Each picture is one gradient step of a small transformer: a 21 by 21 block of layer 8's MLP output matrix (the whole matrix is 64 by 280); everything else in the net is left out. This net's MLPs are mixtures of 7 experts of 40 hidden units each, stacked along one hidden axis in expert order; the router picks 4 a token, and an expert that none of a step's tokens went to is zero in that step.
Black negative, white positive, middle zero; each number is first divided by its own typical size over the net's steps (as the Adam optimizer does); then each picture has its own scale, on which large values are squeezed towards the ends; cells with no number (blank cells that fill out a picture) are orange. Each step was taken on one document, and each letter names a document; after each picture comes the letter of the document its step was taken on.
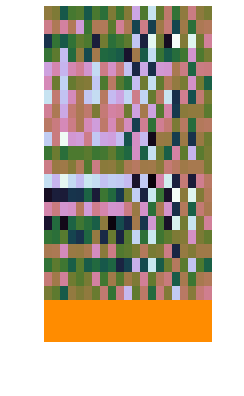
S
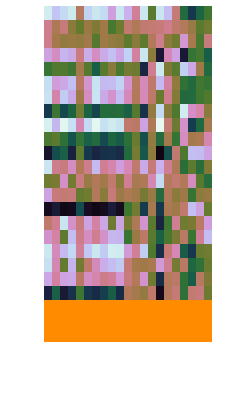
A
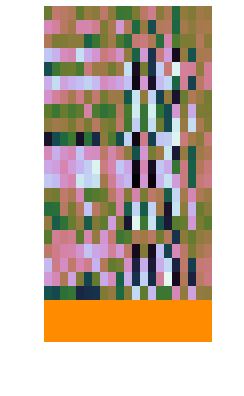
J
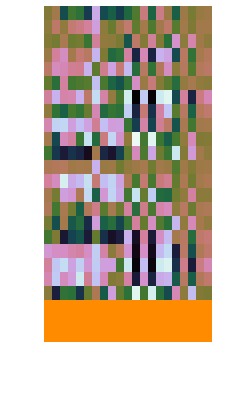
J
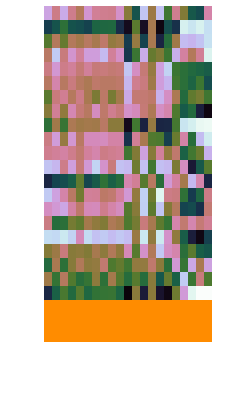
A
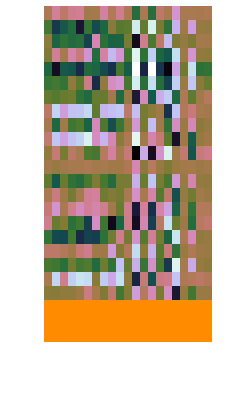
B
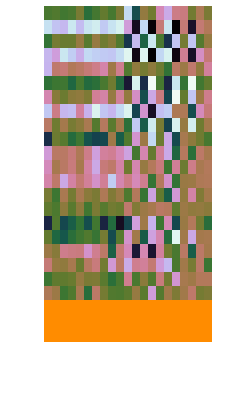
S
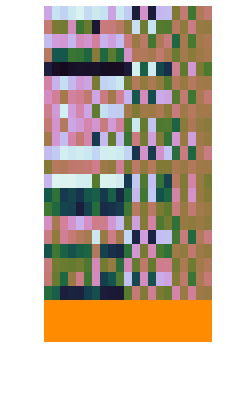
J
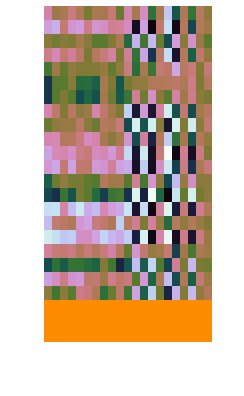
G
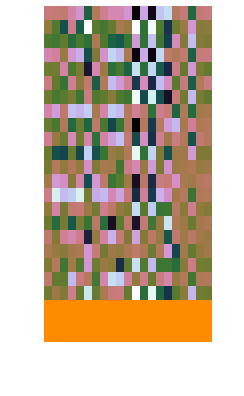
B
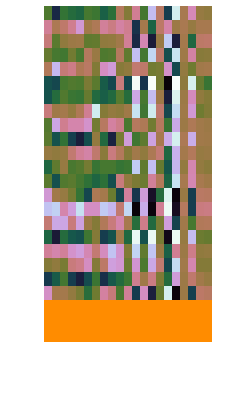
J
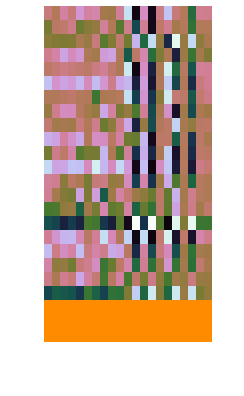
G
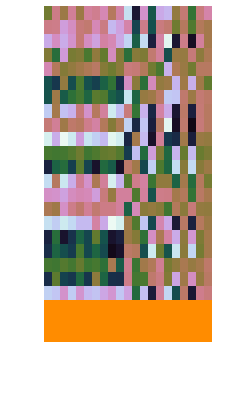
S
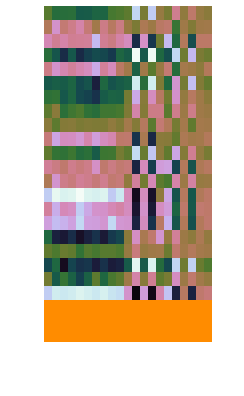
J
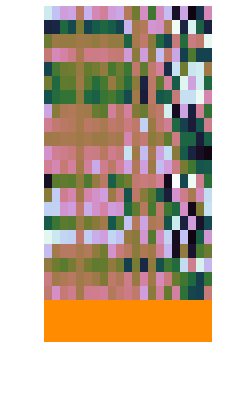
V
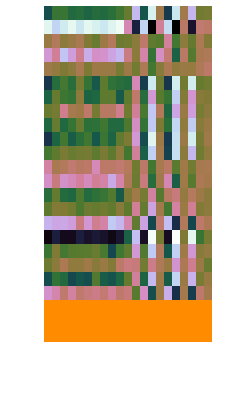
S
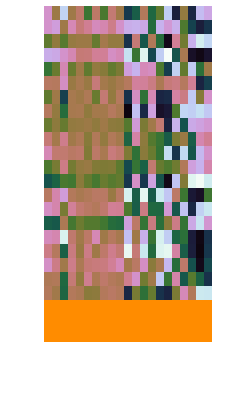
V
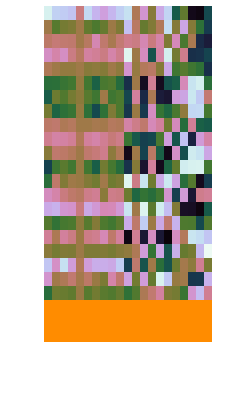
V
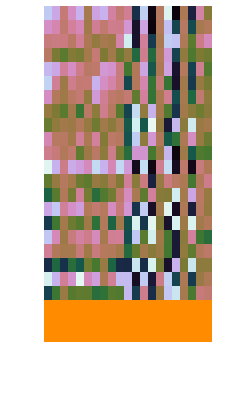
G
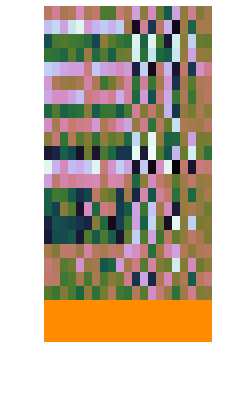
G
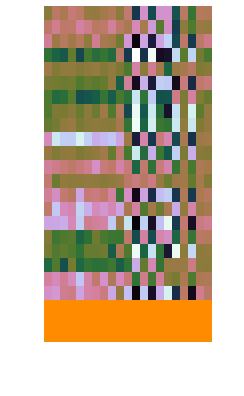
B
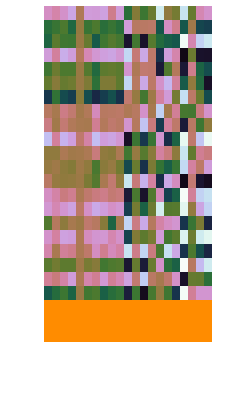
A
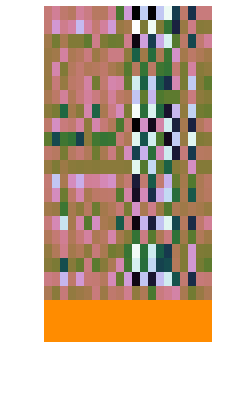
B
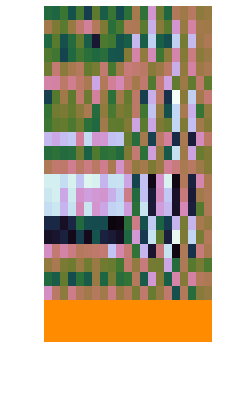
S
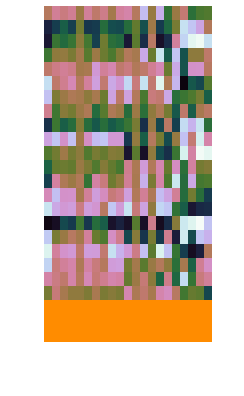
V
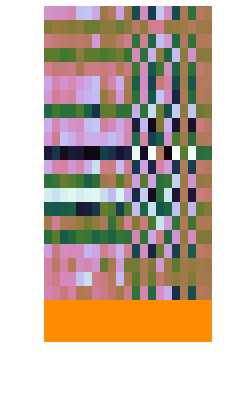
G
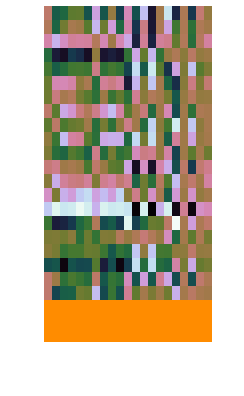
G
